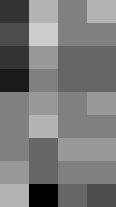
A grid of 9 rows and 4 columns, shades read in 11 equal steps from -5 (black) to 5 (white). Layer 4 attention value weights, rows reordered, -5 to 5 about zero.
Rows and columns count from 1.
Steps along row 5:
up down up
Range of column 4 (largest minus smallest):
4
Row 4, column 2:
0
